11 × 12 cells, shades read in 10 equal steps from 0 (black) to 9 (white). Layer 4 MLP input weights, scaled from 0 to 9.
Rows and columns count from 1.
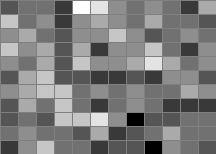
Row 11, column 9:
0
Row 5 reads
5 4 6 3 7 5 5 6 8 6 4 5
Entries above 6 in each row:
2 1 1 2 2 1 2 1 3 0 1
